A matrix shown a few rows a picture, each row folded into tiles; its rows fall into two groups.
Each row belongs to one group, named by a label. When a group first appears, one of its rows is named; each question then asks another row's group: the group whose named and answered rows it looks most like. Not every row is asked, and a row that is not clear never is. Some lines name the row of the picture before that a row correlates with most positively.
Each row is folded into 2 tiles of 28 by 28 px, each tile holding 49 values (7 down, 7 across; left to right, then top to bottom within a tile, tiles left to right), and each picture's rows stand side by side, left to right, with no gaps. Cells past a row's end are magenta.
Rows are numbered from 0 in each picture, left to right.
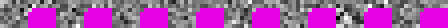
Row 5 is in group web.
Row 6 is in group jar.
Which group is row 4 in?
jar
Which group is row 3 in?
web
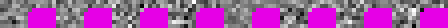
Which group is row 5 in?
jar
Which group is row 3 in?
jar
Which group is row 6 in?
jar
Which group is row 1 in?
web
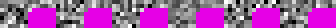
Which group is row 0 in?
jar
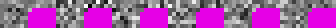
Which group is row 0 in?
jar
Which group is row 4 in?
jar
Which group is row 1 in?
web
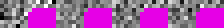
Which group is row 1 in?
web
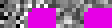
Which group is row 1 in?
jar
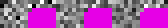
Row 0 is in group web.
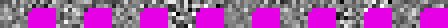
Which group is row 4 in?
web
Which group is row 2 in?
web
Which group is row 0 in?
web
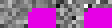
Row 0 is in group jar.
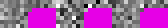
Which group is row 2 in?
web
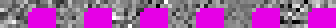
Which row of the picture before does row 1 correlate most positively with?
2
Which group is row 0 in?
jar
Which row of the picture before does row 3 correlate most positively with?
1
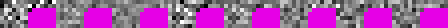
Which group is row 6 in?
jar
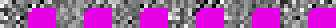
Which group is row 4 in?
web
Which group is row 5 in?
web
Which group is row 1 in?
web
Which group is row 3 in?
web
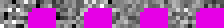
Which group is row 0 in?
jar
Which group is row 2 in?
jar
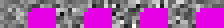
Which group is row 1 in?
jar
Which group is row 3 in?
jar
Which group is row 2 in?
jar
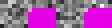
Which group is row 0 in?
jar
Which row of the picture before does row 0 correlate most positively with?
3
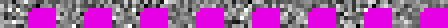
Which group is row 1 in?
web
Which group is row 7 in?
jar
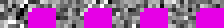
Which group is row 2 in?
jar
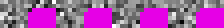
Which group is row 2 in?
jar
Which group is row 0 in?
web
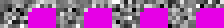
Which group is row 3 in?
web
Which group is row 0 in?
jar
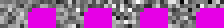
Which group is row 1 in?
web
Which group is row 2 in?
jar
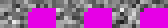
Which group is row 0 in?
jar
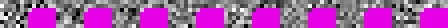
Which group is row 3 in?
web
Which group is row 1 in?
jar
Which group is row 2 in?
jar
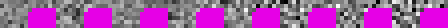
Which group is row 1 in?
jar
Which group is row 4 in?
web
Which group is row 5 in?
web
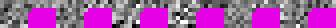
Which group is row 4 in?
web
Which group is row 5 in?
web
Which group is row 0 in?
jar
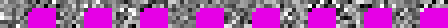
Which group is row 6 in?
jar
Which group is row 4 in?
jar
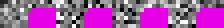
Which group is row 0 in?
web
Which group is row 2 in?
jar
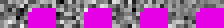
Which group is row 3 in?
jar
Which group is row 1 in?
web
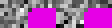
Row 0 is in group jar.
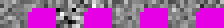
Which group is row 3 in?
web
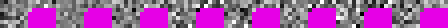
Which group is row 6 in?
web
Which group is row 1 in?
web
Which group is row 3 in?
web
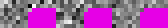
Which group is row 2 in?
web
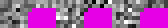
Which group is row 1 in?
web
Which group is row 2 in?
jar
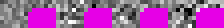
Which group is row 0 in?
web
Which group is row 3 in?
jar
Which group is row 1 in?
jar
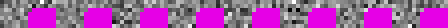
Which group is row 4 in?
jar
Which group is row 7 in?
web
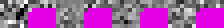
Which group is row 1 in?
web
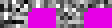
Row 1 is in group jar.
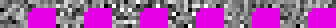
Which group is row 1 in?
jar
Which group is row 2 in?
jar
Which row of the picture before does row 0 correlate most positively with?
0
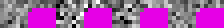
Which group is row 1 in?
web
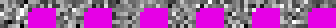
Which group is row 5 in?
jar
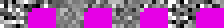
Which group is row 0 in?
jar
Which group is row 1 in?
web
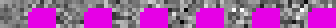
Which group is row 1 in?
jar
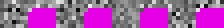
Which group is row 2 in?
web
